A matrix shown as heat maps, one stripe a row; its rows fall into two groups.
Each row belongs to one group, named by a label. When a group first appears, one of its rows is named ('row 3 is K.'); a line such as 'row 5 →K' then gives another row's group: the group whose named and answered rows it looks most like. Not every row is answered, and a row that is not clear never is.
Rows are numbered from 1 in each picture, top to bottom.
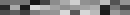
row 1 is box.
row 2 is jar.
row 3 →jar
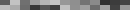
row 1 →jar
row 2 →box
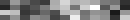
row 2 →jar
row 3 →box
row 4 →box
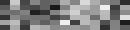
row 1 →jar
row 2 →box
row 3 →box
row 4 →box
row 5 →jar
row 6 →jar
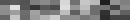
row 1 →jar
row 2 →box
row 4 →jar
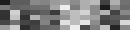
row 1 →jar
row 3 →box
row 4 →jar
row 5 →box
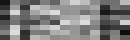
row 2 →jar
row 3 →jar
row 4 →jar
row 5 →box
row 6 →jar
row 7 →jar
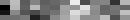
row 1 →box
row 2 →jar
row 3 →box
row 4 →box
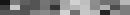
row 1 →box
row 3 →jar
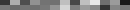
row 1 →jar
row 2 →jar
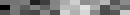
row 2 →jar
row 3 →box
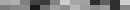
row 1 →box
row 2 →box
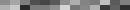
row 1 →box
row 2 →jar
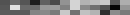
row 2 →box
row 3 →jar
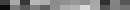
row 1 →jar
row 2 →jar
